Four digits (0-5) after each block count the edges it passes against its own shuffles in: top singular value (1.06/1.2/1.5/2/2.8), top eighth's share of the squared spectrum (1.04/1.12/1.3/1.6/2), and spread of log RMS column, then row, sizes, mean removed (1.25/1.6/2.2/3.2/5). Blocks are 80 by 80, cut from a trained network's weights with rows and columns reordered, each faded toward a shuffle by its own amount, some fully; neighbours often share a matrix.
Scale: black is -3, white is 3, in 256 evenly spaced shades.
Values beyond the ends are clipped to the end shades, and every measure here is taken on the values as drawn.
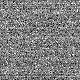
2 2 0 0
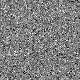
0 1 0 0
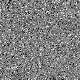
2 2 0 1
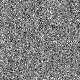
1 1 0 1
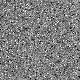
0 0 0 0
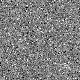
0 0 0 0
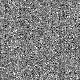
1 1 0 0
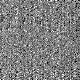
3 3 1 2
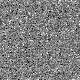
0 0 0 0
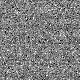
1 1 0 0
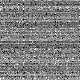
4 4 2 2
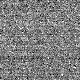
2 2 1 0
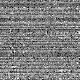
4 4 2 2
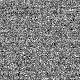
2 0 0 0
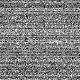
4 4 2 2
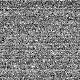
3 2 1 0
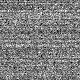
3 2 0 0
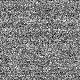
2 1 0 0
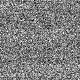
1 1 0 0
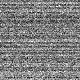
4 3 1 1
